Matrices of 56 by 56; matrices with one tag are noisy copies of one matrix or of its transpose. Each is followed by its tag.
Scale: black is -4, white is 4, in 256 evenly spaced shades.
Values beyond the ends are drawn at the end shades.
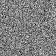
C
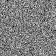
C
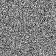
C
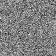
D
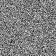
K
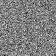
C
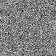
D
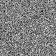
K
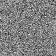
D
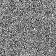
D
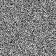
K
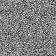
D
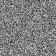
K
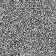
D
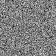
C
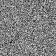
K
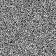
K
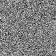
D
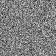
C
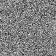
D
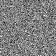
K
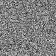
C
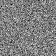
K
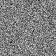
K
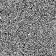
D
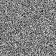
K
